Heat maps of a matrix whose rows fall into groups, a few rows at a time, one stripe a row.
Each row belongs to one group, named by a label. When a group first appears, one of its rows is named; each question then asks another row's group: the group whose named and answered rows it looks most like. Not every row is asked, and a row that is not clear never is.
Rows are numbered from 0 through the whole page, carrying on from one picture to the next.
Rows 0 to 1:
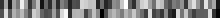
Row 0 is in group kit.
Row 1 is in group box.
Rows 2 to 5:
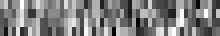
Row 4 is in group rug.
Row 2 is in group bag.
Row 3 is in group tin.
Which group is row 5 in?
rug
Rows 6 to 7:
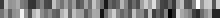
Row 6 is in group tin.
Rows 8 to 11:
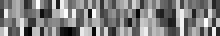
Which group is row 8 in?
box
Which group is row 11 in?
kit
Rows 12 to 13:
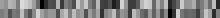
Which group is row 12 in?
kit
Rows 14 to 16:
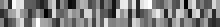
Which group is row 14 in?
kit
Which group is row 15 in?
rug
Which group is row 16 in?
box
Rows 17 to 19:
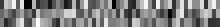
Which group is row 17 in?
kit
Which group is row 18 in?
tin
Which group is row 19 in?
box
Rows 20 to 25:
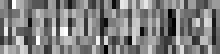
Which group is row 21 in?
box
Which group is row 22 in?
box
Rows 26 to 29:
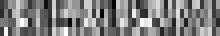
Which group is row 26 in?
rug
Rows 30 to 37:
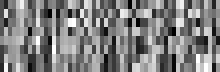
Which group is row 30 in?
rug
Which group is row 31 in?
kit
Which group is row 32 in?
rug
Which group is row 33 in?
box
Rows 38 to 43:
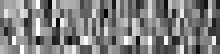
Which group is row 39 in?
bag
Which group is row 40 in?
box
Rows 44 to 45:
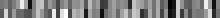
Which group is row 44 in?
box
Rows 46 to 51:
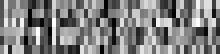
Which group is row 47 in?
box
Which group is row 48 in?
kit
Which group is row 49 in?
bag
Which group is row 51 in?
kit
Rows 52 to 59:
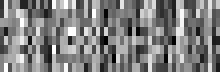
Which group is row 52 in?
tin
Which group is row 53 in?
tin
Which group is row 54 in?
bag
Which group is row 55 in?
rug
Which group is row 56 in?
box
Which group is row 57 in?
rug
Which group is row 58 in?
bag
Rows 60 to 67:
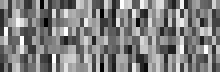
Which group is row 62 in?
rug
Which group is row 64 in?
kit
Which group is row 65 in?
tin
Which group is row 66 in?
rug
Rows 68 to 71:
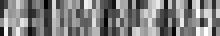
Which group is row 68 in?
rug
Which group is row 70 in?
bag
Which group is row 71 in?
tin
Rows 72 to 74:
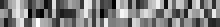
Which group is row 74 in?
box
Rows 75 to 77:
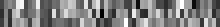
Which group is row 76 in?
rug
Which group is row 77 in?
kit
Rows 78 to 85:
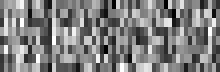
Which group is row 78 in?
bag
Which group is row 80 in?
kit
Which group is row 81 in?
bag
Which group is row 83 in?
bag
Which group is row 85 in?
kit
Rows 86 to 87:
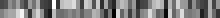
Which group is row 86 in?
rug
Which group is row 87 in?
bag
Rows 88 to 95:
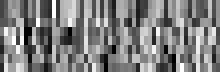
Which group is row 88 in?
rug
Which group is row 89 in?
rug
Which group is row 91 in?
kit
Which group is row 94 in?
box
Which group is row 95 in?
tin
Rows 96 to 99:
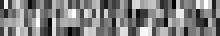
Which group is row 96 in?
tin
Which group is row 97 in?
rug
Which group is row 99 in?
kit
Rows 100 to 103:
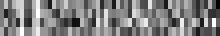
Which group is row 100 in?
bag
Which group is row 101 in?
box
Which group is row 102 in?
kit
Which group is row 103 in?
bag
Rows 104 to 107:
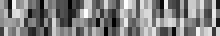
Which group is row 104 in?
kit
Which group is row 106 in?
kit
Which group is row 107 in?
tin
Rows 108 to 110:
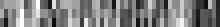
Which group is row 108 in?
bag
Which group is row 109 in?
bag
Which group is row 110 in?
rug
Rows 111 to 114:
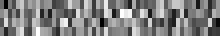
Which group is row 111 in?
rug
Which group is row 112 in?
kit
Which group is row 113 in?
box
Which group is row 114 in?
box
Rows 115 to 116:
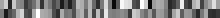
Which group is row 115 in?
kit
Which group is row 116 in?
box
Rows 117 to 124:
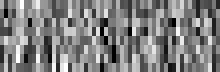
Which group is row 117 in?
bag
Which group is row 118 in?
rug
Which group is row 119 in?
box
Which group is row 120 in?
rug
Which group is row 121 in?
bag
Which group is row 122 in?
tin
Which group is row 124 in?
box
